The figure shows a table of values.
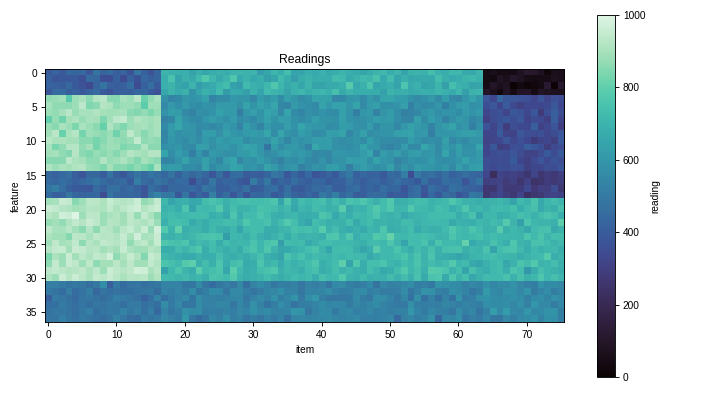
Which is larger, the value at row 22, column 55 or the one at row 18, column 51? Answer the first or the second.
the first
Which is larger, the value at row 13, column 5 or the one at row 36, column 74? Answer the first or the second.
the first
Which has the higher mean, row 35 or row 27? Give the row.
27
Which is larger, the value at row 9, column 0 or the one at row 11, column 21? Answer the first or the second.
the first
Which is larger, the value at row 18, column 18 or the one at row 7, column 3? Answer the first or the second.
the second
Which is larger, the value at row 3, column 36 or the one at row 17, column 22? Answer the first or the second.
the first
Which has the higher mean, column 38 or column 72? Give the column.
38
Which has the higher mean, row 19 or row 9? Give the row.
19
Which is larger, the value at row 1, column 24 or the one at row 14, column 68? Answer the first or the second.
the first
